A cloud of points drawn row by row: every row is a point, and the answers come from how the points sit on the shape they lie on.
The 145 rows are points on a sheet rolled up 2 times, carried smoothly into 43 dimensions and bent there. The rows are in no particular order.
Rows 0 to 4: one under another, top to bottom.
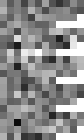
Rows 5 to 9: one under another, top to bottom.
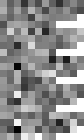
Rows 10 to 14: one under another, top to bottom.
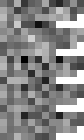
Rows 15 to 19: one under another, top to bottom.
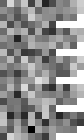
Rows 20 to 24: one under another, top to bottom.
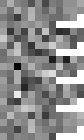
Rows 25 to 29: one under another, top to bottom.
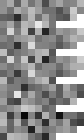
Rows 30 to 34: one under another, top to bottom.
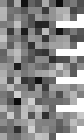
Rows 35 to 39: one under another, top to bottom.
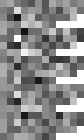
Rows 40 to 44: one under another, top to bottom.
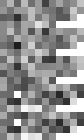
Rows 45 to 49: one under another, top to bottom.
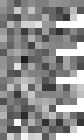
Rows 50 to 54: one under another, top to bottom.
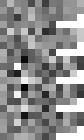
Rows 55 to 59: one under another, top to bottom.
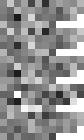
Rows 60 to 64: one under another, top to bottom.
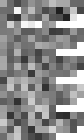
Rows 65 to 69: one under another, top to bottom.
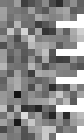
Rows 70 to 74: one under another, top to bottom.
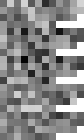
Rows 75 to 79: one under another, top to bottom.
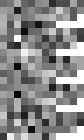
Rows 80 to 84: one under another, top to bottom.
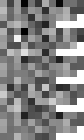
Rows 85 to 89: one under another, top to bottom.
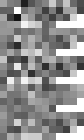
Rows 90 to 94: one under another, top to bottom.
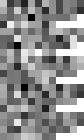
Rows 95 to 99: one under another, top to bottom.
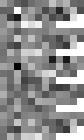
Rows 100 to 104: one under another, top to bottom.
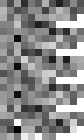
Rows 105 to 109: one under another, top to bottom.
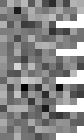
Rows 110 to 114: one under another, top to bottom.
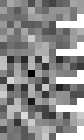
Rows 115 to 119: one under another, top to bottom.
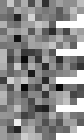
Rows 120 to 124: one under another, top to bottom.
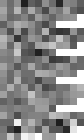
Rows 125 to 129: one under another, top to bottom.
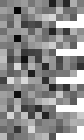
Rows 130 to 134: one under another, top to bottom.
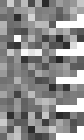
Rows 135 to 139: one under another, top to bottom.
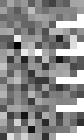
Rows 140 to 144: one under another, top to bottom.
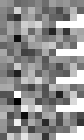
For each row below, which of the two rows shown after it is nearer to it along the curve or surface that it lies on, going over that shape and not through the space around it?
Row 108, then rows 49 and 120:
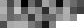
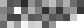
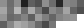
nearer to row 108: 49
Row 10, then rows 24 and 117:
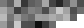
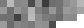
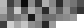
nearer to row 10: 117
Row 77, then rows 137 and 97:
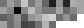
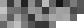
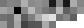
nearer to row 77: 97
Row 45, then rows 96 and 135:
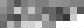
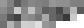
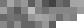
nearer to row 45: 96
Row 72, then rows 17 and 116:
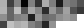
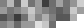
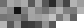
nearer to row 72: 116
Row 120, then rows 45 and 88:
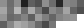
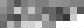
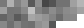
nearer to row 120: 45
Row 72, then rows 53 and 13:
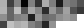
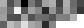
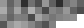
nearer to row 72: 53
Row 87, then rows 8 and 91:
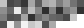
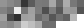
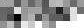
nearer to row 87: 91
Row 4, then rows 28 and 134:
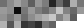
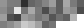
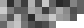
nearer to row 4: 134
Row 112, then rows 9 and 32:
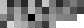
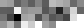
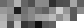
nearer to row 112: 32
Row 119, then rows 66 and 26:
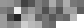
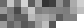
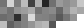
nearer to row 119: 26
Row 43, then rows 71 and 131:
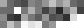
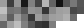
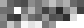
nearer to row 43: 131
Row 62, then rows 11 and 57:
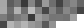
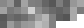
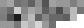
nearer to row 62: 57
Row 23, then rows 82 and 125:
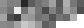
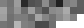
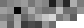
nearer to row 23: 82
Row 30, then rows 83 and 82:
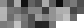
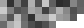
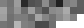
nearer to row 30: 83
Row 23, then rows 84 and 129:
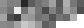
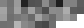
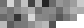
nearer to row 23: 84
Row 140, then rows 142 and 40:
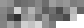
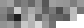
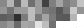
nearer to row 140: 142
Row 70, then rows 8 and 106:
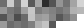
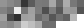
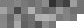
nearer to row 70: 8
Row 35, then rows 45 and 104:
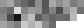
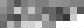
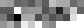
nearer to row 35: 45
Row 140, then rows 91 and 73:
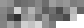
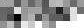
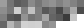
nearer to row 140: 73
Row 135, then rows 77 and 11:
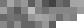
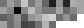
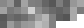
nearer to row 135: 11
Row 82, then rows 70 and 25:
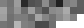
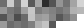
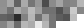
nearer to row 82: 25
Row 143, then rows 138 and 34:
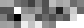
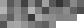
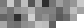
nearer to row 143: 34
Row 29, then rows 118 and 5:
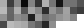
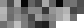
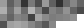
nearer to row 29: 118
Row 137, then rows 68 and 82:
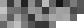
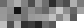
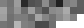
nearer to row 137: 68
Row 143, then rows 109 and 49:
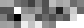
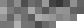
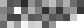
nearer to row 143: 49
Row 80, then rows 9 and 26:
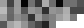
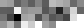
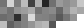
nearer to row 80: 9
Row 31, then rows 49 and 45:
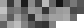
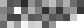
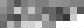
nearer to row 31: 49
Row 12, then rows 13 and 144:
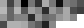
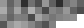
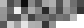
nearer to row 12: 144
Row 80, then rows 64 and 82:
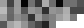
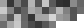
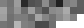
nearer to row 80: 64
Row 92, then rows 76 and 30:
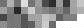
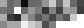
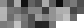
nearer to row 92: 30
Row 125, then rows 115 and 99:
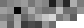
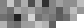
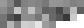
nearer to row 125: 115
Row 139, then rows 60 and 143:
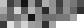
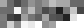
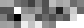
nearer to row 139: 60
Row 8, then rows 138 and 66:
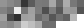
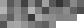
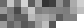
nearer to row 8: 138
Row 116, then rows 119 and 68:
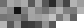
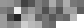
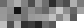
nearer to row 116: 68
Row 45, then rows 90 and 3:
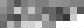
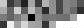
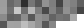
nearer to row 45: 3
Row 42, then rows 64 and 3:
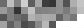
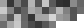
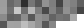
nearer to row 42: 64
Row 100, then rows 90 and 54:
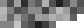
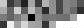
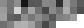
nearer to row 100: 90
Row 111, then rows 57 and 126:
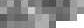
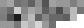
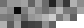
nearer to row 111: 57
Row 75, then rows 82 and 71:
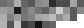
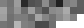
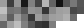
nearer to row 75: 71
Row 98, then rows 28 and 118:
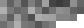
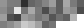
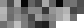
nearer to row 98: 28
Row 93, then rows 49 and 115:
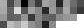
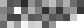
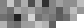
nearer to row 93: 49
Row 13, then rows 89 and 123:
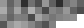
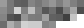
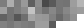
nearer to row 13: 89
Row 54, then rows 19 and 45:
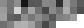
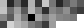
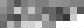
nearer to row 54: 45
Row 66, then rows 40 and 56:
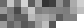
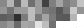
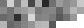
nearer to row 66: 56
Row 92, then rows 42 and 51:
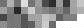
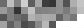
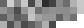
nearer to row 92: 42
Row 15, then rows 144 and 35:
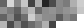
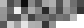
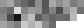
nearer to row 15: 35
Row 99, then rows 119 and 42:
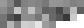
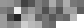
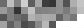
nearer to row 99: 119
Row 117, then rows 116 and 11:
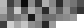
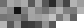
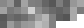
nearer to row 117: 116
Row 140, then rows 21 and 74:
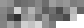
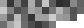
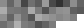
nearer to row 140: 74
